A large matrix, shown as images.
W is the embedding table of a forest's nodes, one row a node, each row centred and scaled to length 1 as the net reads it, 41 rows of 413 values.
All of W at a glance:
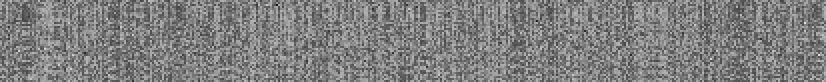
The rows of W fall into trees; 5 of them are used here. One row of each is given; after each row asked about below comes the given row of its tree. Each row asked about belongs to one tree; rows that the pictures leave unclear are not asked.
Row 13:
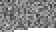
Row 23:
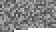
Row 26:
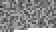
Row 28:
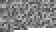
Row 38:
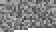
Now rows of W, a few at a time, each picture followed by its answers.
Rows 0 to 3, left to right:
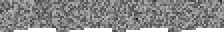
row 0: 38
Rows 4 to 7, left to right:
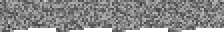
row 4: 28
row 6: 28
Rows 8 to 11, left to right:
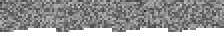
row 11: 23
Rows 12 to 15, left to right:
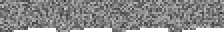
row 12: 28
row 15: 23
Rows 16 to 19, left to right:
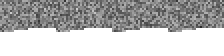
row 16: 13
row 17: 13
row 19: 13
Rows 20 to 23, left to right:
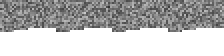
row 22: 28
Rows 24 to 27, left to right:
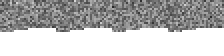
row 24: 38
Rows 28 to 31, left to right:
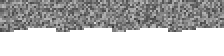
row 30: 23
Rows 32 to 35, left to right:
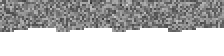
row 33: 26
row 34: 38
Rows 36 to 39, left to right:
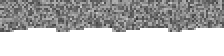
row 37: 26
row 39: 26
